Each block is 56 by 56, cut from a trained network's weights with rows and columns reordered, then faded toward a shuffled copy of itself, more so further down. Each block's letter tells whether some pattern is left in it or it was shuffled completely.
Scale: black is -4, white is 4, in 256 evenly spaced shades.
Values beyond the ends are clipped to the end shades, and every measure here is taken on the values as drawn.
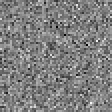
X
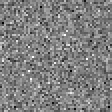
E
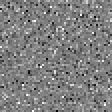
E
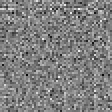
X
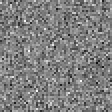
E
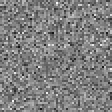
X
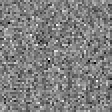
X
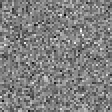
E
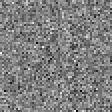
X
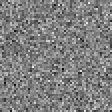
X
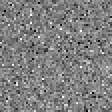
E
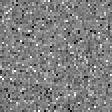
E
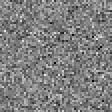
E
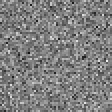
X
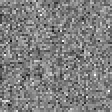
X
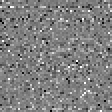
X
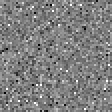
E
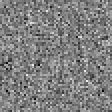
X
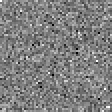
E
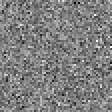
E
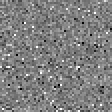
X
